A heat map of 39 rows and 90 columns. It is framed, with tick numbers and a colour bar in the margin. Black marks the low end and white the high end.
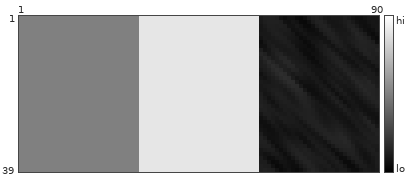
It is made of 1 by 3 panels. Panel 1,1: middling, flat. Panel 1,2: very high, flat. Panel 1,3: very low, slanting down to the right, faint in contrast.
